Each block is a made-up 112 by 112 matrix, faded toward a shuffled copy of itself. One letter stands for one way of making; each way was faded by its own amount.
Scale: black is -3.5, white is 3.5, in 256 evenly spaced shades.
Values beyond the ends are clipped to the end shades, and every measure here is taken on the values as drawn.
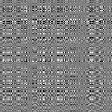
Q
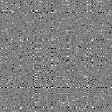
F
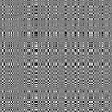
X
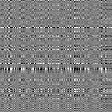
Q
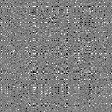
F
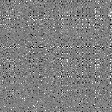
F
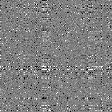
F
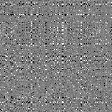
F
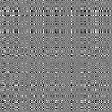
Q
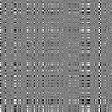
X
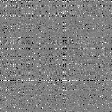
F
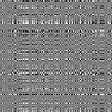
Q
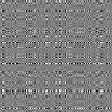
Q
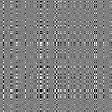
X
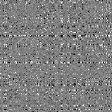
F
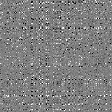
F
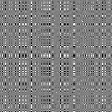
X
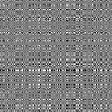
Q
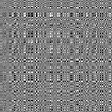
Q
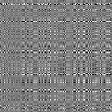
Q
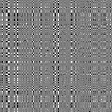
X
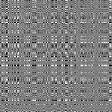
Q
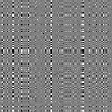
X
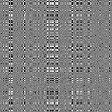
X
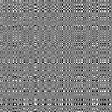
Q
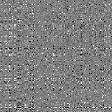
F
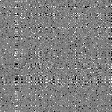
F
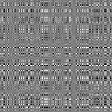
Q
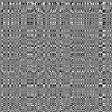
Q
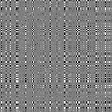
X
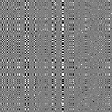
X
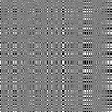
X
